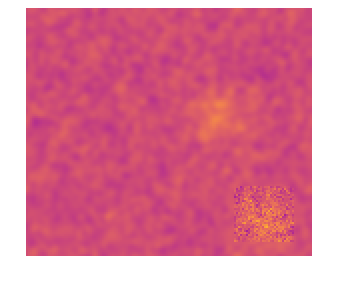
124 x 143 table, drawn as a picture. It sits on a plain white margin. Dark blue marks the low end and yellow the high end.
Odd rows or columns: none. Odd patch: rougher, in the bottom right. Bumps: two. Roughest part: bottom right.
